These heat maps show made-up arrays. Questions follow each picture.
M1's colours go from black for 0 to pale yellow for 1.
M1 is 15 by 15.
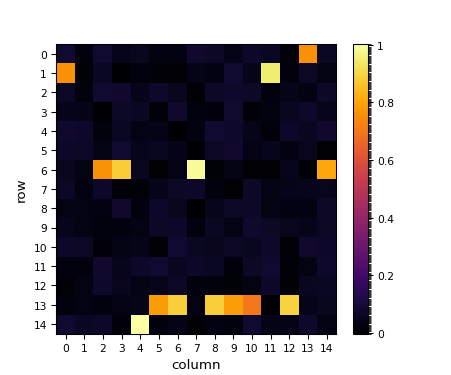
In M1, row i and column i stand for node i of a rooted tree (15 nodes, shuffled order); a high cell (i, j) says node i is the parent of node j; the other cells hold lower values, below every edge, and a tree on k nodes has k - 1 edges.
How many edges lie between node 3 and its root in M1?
4
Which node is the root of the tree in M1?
1
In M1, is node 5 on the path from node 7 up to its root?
no
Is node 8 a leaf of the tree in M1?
yes
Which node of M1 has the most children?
13
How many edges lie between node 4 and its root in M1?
5
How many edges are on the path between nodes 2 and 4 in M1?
3
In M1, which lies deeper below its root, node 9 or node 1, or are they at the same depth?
node 9
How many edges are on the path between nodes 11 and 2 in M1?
5
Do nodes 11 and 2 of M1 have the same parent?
no
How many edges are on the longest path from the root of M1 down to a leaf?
5
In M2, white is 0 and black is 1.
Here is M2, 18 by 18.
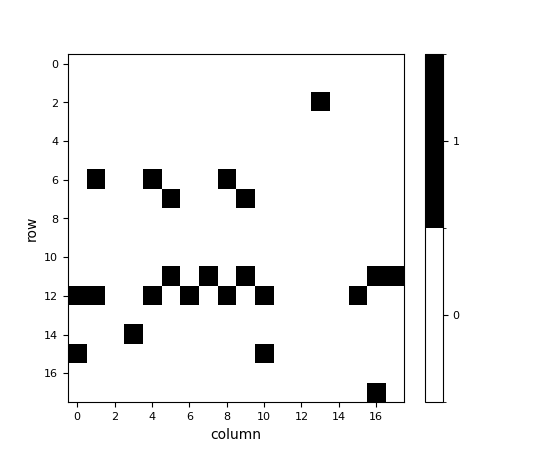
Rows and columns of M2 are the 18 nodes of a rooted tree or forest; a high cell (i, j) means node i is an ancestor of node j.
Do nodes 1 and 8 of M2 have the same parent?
yes
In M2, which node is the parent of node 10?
15
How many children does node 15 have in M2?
2
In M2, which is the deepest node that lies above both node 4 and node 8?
6
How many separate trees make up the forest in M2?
4
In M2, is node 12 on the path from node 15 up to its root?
yes
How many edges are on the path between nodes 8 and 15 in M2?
3
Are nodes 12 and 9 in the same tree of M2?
no
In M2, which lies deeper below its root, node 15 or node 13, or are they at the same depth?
the same depth
